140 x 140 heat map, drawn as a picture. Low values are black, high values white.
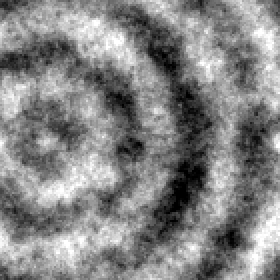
Ninth with the lowest average: middle right. Seam: none. Rings: centred on the middle left. Odd rows or columns: none.
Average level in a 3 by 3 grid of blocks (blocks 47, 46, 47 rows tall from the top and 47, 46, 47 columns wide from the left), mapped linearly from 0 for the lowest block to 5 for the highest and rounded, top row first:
3 2 5 | 4 1 0 | 5 2 3
